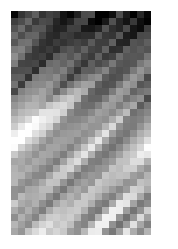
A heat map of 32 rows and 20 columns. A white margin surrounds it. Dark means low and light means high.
There is an overall slope up to the bottom. The middle left is the ninth with the highest average. Streaks slant up to the right.
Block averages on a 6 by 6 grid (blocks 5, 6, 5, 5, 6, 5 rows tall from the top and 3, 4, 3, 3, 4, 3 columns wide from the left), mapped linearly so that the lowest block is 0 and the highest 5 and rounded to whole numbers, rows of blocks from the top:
1 1 0 0 0 0
1 1 1 2 1 2
3 4 3 2 3 2
5 4 3 4 3 4
3 3 3 3 4 4
3 4 4 4 4 3
